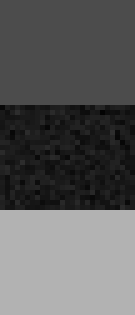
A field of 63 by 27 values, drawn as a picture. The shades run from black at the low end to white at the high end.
The table splits into 3 rows of 1 panel. Panel 1,1: low, flat. Panel 2,1: very low, fine-grained, faint in contrast. Panel 3,1: high, flat.
